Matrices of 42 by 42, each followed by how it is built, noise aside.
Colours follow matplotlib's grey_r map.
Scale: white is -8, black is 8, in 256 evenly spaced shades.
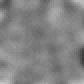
smooth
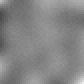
smooth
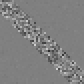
banded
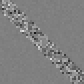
banded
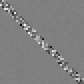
banded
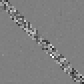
banded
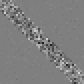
banded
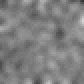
smooth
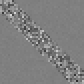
banded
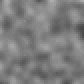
smooth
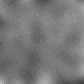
smooth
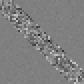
banded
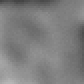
smooth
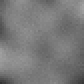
smooth
